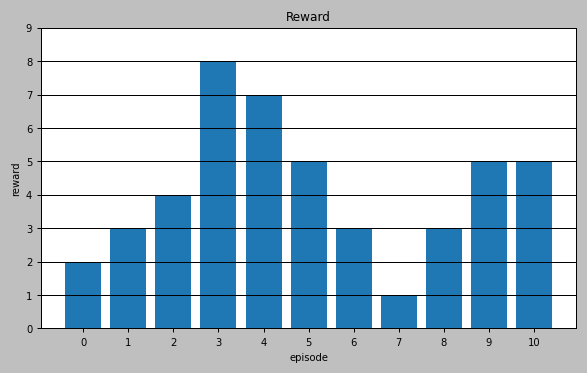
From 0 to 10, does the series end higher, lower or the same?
higher
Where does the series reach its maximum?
3
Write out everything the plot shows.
Title: Reward
x-axis: episode, ticks 0 1 2 3 4 5 6 7 8 9 10
y-axis: reward, ticks 0 1 2 3 4 5 6 7 8 9
Values:
2 3 4 8 7 5 3 1 3 5 5
